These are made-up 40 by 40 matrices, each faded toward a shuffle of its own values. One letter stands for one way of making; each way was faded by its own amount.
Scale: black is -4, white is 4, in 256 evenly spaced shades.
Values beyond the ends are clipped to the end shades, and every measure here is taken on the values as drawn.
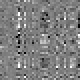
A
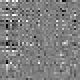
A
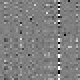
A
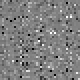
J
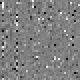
J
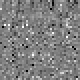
J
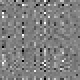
A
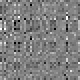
A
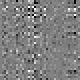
A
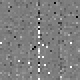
J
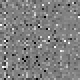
J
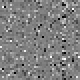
J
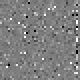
J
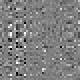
A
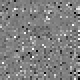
J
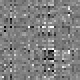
A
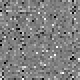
J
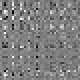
A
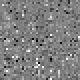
J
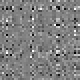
A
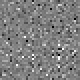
J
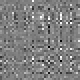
A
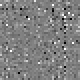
J
